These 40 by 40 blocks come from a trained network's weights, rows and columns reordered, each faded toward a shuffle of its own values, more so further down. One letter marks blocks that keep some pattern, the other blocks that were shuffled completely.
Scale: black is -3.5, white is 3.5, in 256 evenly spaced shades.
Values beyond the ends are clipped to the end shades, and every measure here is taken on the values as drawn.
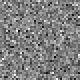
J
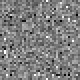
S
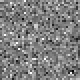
J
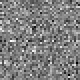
S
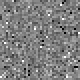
S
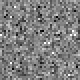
S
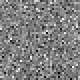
J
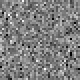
J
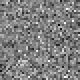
J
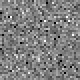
J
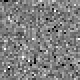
J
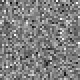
J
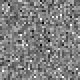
J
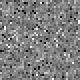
J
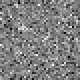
J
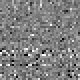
S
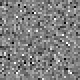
J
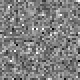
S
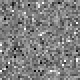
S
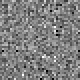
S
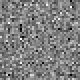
S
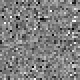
S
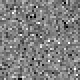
J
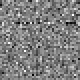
S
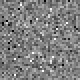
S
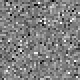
J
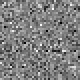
S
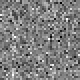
J
